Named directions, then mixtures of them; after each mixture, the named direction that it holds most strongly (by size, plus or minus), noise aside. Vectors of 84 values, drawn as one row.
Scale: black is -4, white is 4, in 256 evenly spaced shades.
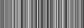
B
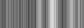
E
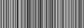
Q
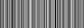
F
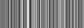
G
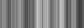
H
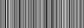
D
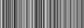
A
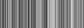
E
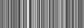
G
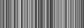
B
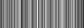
B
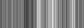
E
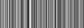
G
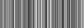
B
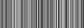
B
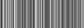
A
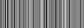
D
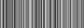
A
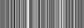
G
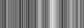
E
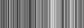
E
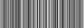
B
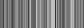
F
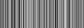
F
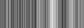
E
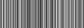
Q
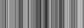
H
